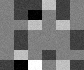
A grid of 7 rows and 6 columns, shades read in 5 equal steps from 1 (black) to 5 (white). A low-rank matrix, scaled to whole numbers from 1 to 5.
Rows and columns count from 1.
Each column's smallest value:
2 1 1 2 2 2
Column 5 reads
2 2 4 3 3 3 4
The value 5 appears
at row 7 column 3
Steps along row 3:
same up down up down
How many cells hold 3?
22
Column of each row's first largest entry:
4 1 3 1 1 2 3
